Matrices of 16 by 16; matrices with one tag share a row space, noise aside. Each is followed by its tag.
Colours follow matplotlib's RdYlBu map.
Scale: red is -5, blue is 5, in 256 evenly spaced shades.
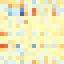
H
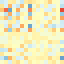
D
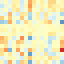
D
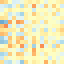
H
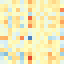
D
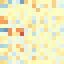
H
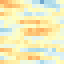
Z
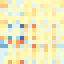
H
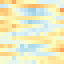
Z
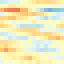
Z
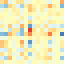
D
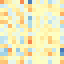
D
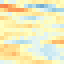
Z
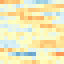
Z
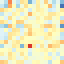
D
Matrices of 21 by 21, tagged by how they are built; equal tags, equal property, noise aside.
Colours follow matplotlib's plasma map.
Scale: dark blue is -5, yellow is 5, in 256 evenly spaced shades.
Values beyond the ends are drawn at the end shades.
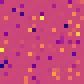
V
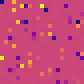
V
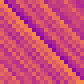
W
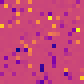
V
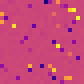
V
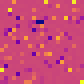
V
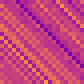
W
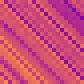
W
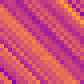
W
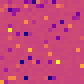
V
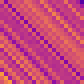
W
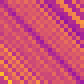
W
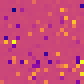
V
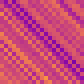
W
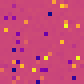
V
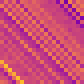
W
